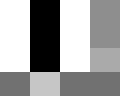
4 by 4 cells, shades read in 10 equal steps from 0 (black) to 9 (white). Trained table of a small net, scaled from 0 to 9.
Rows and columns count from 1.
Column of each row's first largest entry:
1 1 1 2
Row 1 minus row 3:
0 0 0 -1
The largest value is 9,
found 6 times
